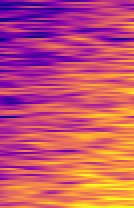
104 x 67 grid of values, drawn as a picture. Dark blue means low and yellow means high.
Ninth with the highest average: bottom right. Slope: up to the bottom right. Mirror symmetry: none. Grain: streaks across. Ninth with the lowest average: top left.
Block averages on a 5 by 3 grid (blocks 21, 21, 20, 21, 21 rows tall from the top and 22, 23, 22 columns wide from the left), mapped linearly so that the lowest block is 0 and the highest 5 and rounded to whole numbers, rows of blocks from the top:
012 | 123 | 234 | 234 | 345
